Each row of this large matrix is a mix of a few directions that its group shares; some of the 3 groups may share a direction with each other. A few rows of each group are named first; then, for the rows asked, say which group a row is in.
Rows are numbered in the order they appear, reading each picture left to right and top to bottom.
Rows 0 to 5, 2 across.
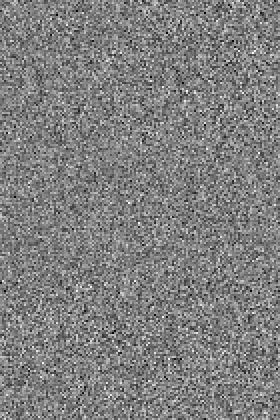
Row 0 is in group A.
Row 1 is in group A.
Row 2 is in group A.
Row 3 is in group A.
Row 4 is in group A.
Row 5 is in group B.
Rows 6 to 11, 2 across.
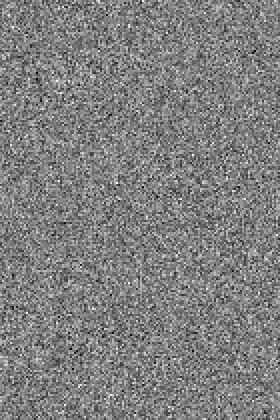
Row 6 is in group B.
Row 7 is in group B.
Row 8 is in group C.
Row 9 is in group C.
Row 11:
B
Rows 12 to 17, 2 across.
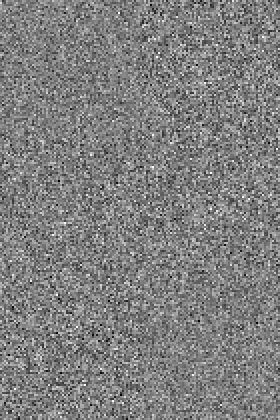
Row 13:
C
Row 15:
A
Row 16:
A
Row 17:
C
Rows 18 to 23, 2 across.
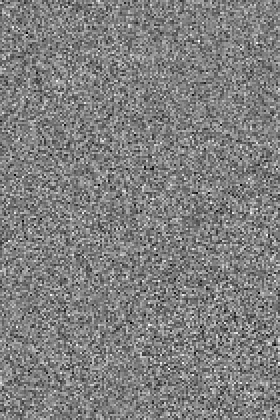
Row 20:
B
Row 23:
A
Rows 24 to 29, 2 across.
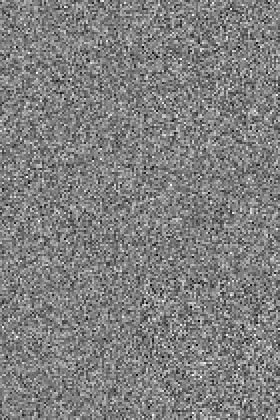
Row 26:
A
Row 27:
A
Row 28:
C
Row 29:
C
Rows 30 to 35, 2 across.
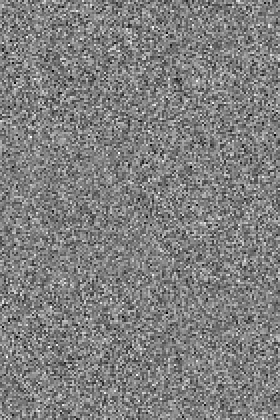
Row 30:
A
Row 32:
B
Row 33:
C
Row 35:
A
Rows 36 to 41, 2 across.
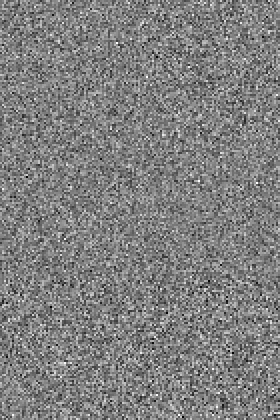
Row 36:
C
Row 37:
C
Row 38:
A
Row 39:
C
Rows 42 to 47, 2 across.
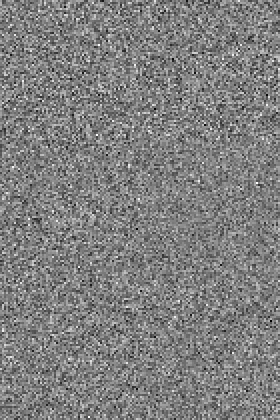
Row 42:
B
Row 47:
A
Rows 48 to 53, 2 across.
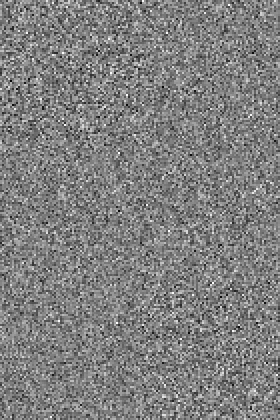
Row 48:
A
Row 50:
B
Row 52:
C
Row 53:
C
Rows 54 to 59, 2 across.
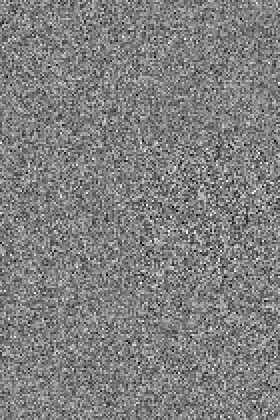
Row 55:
A
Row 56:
A
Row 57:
B
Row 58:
A
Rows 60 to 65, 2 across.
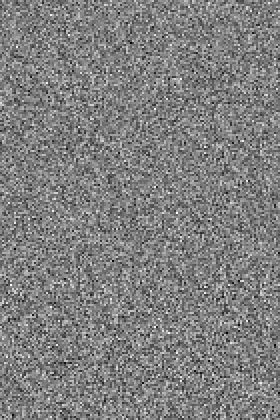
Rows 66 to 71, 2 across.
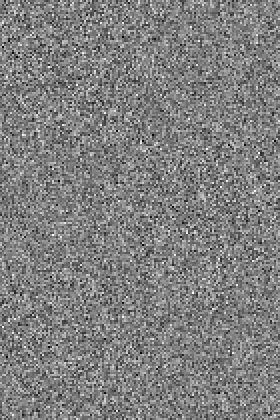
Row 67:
C
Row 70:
C
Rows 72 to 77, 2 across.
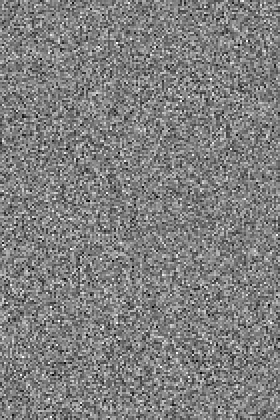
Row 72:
C
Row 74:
B
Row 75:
C
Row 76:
C
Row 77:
B
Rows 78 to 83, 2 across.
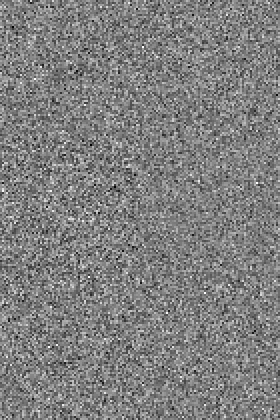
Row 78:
A
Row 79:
C
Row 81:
C
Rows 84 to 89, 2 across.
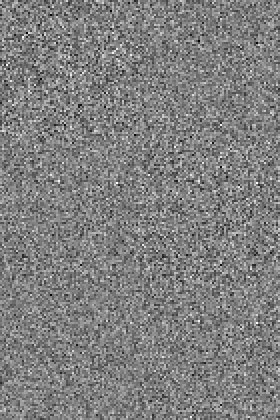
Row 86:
C
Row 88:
B
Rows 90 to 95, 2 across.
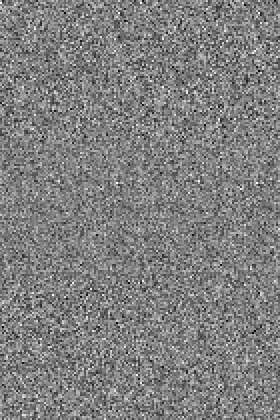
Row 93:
C
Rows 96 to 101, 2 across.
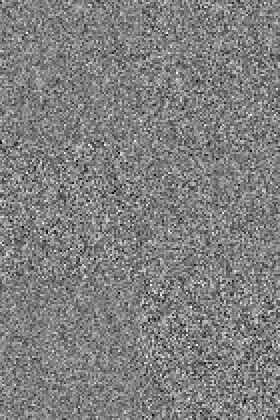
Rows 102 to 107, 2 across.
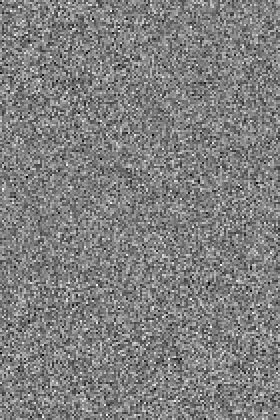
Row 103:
C
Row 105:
C
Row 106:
A
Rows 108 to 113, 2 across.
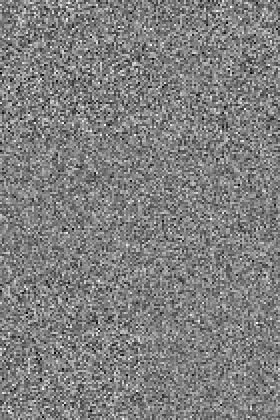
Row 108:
A
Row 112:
A
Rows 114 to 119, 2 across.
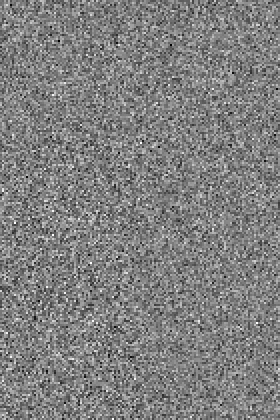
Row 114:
C
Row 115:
A
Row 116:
A
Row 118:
A
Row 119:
C
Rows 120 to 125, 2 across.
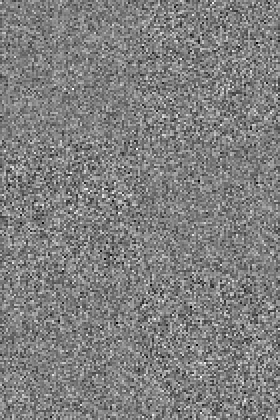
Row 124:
C
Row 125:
C
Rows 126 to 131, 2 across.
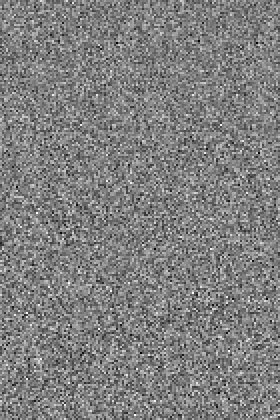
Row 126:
C
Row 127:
C
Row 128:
B
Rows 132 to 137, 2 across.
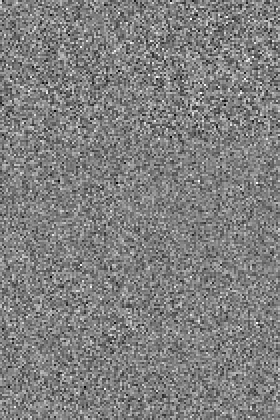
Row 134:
C
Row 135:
C
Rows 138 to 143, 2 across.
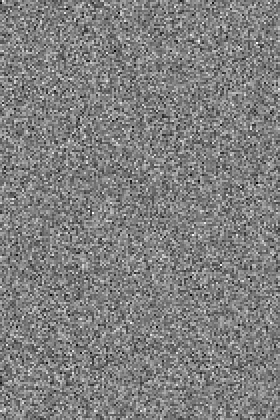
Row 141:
C
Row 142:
B
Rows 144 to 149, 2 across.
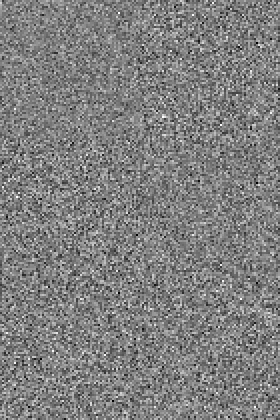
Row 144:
A
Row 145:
C
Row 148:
B
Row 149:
A
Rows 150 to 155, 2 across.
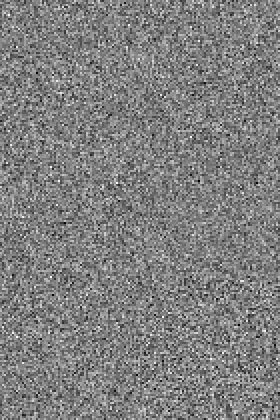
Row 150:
B
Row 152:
C
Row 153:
C
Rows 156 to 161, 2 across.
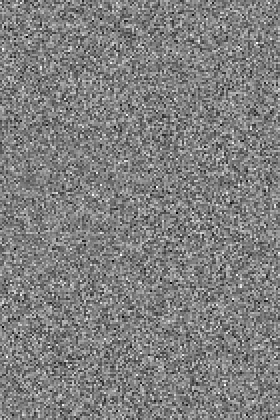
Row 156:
A
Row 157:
C
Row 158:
A
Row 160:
C
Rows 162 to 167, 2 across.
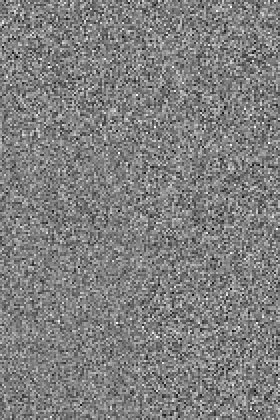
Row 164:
B
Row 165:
A
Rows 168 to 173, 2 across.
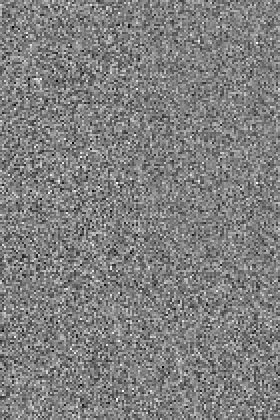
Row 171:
C
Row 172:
A
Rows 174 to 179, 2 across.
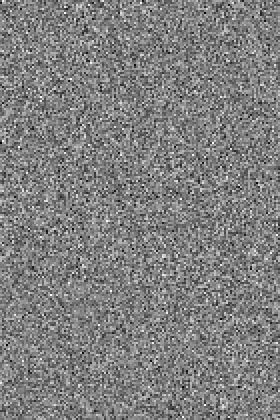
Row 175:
B
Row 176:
A
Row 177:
C
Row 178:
B
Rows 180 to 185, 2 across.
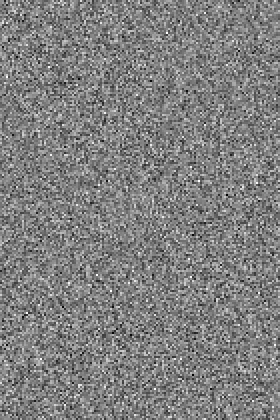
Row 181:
A
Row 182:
B
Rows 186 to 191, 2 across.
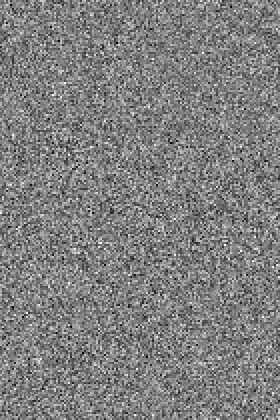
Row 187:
A
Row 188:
A
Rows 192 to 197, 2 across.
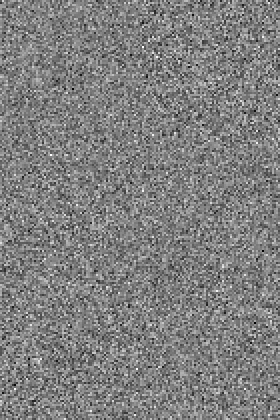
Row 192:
A
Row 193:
C
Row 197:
A
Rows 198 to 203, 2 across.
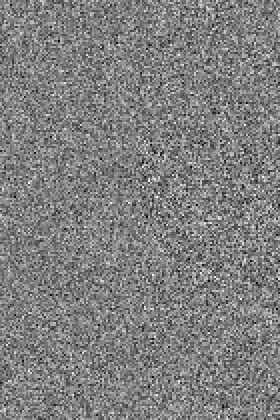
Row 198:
C
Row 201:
C
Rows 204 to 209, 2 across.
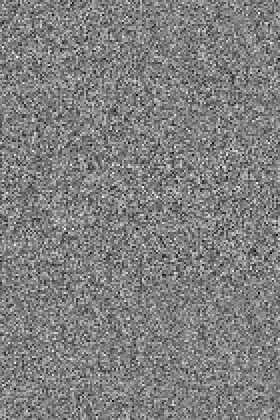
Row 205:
B
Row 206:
A
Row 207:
C
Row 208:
B
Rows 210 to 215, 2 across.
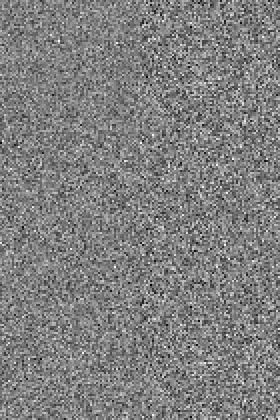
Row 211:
C
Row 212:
A
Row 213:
A
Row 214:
B
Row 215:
C
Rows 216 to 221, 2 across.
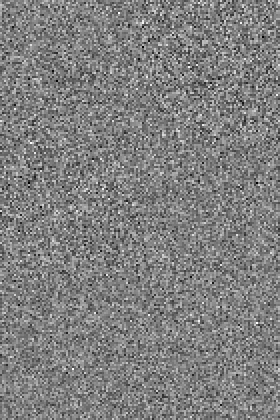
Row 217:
C
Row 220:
A
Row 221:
C
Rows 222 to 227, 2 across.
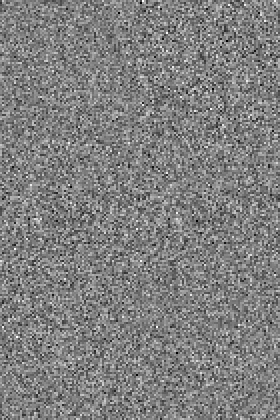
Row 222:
A
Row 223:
A
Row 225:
B
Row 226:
C
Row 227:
B
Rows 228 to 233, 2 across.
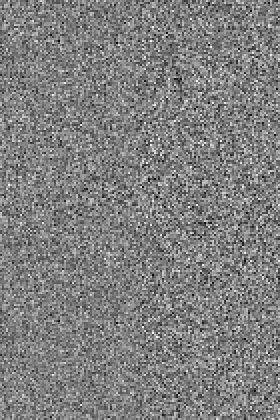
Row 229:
A
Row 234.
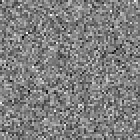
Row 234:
B
